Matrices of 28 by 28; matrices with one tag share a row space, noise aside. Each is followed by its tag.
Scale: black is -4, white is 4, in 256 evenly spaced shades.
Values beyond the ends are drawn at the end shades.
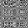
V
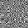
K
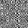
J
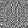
J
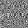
K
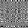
J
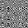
K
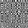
J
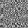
J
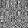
J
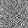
J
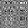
V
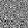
V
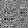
V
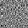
J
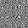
J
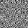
J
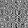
J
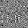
J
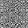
J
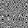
K
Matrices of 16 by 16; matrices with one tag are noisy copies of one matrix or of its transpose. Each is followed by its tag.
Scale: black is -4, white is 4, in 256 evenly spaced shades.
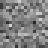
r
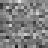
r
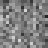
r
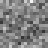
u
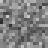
u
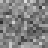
u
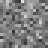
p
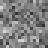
p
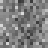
u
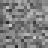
r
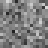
p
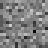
r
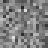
r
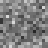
u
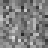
r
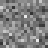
p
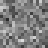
p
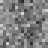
u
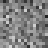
r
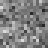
p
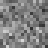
p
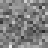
u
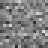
r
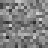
r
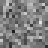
p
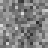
u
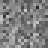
r
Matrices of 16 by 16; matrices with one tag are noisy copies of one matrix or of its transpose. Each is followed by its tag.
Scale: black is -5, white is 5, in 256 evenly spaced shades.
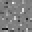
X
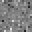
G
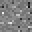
X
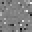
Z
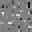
X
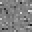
G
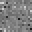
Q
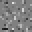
X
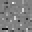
X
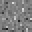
X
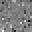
Z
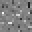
X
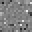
Z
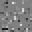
X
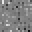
Q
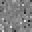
Z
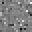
Z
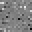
Q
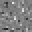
X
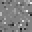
Z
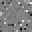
Z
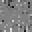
G
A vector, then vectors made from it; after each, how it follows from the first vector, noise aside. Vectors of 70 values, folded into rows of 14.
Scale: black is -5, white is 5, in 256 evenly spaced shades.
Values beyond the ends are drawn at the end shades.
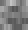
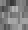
negated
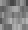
negated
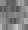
reversed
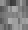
negated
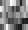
scaled up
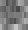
reversed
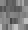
reversed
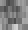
reversed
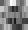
scaled up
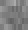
shrunk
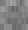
shrunk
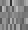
sign-scrambled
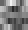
scaled up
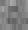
shrunk
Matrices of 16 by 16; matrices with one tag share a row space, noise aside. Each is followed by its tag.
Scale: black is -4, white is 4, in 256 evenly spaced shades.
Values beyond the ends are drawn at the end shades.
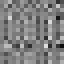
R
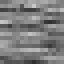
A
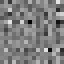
R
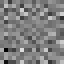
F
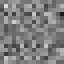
F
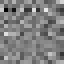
F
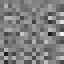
F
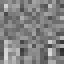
F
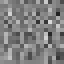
R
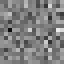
R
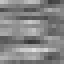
A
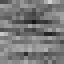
A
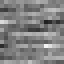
A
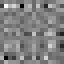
F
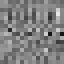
R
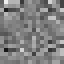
F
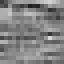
A
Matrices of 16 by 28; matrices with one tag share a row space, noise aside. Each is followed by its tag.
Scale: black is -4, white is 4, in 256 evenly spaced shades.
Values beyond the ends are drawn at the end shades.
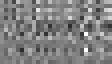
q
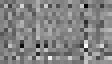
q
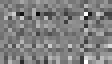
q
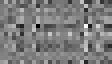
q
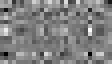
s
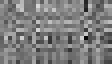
q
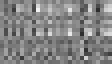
q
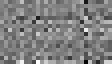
q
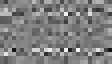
s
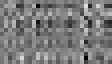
q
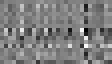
q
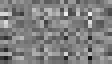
s
